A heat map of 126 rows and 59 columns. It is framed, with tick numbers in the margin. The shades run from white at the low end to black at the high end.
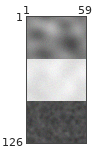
The table splits into 3 rows of 1 panel. Panel 1,1: middling, smooth. Panel 2,1: very low, smooth, faint in contrast. Panel 3,1: high, blotchy, faint in contrast.
